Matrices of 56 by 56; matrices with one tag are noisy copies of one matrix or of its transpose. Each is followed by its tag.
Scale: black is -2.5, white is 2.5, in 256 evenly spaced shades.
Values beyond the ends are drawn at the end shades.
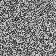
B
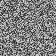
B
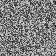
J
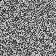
B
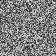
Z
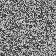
J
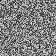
B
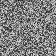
Z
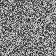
Z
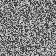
J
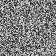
J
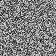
B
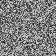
Z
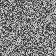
Z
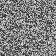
J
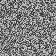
B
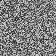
B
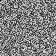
B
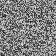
J
